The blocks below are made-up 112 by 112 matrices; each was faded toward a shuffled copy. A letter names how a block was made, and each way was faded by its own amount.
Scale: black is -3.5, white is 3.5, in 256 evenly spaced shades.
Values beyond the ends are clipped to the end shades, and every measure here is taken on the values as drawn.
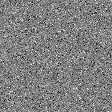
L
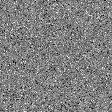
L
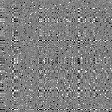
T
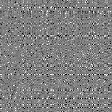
T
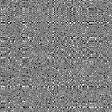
T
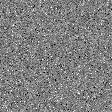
L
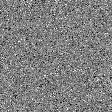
L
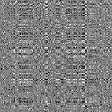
T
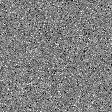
L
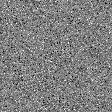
L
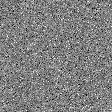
L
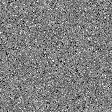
L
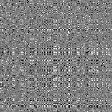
T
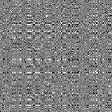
T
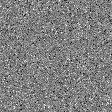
L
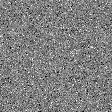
L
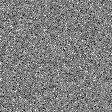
L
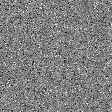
L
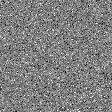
L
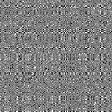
T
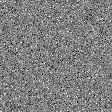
L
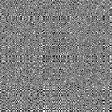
T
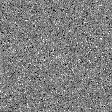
L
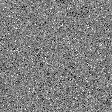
L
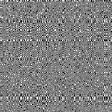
T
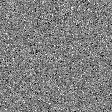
L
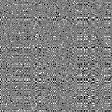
T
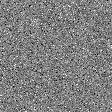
L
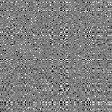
T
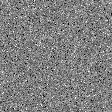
L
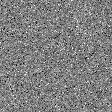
L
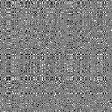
T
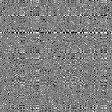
T
